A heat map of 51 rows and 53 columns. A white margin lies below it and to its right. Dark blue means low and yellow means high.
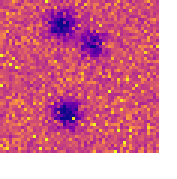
Dips: three. Slope: none. Mirror symmetry: none. Average level on the scale: 50%.
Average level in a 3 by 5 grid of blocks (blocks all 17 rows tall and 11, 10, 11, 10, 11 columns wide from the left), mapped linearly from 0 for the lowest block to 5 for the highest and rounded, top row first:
5 1 0 3 4
4 4 4 4 4
5 3 1 5 5
